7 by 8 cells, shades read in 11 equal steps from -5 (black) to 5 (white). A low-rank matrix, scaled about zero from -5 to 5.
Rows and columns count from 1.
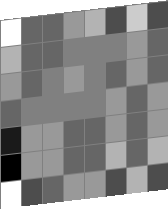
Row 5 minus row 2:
-6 2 2 -1 -1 1 -2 2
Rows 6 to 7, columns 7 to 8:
-1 2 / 2 -2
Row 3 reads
1 -1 0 1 0 -1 1 -1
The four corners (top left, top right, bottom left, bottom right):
5 -2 5 -2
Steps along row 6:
up same down same up down up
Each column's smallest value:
-5 -2 -1 -1 -1 -2 -1 -2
